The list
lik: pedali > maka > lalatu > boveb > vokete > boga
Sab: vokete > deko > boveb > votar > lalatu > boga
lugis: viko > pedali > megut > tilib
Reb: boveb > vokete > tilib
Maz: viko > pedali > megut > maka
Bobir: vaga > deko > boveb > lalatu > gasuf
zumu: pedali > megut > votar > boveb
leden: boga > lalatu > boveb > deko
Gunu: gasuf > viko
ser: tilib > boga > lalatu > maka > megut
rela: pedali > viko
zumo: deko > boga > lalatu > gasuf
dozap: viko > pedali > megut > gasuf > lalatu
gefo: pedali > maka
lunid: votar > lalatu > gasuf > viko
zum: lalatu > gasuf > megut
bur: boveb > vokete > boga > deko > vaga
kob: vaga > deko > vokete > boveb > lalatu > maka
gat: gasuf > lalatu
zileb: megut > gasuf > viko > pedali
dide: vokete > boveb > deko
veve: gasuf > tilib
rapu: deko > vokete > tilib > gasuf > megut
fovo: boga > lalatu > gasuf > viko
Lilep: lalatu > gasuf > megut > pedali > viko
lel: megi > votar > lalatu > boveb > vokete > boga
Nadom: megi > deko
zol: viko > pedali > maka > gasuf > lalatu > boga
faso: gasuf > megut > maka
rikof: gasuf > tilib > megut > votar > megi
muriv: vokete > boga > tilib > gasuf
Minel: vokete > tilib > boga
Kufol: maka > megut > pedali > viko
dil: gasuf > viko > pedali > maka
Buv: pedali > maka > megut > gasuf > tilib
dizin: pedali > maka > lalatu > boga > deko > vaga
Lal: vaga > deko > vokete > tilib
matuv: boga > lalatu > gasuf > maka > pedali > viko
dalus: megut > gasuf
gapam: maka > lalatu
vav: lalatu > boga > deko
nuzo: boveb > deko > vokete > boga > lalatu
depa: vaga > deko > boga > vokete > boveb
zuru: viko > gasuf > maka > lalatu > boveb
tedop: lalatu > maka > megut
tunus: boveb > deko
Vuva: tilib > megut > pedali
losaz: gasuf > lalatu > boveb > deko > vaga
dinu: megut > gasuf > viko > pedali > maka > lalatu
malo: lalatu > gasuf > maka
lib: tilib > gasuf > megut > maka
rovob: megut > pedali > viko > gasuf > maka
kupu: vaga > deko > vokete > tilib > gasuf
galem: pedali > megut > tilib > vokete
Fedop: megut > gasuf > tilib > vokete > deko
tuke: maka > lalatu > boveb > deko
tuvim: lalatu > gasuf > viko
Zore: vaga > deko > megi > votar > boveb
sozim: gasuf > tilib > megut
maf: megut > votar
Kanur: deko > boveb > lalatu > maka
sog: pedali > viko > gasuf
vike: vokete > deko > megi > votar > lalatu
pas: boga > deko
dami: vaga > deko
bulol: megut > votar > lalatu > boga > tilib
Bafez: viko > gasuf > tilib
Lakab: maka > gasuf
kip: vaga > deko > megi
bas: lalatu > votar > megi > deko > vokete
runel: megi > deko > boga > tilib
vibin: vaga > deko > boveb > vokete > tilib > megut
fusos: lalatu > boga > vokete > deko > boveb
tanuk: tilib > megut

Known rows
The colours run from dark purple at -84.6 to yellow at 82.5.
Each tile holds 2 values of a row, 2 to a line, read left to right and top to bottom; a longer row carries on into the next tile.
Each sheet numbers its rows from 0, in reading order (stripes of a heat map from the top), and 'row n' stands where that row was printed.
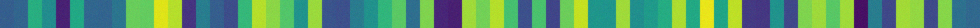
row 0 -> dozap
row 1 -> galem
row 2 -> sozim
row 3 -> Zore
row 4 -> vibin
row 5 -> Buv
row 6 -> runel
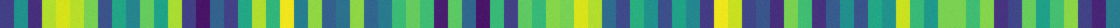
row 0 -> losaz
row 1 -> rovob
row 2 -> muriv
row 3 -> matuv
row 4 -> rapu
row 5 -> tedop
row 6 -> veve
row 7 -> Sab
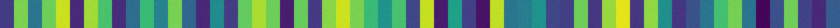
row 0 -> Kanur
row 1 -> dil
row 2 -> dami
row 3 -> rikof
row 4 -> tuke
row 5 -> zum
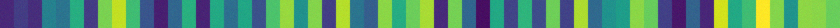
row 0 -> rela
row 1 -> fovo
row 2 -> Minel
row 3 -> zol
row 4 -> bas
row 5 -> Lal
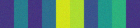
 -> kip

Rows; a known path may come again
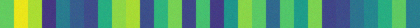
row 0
galem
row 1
tanuk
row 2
sozim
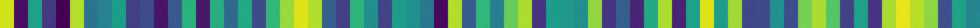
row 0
rikof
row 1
fovo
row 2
rapu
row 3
bulol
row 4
ser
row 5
Buv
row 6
losaz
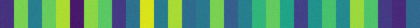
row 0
Kanur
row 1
muriv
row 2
zumo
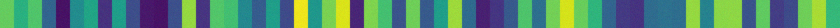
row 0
dalus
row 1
lunid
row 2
kob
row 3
dinu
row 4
lik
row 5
gefo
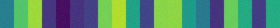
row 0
Maz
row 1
malo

